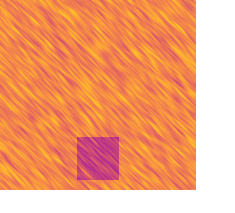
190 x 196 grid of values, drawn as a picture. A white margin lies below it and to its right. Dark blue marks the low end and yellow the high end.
Ninth with the lowest average: bottom middle. Histogram: skewed, a long tail of low values. Average level on the scale: 70%. Odd patch: lower, in the bottom middle.
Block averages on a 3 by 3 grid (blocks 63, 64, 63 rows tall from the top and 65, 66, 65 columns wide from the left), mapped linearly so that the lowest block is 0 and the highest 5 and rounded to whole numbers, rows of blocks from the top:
555
555
505
